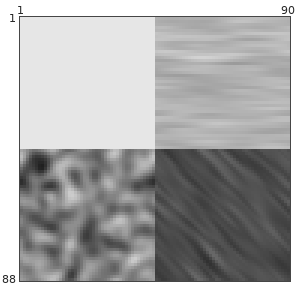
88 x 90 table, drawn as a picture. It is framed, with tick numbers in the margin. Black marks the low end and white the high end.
The table splits into 2 rows of 2 panels. Panel 1,1: very high, flat. Panel 1,2: high, streaked across, faint in contrast. Panel 2,1: middling, blotchy, strong in contrast. Panel 2,2: low, slanting down to the right, faint in contrast.
